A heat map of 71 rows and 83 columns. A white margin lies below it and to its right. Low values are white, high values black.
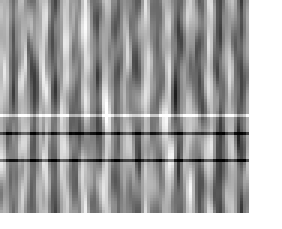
Ninth with the lowest average: top left. Odd lines: rows 39, 45 and 54. Average level on the scale: 40%. Histogram: bell-shaped. Stripes: upright, repeating 12 times. Grain: streaks running down.
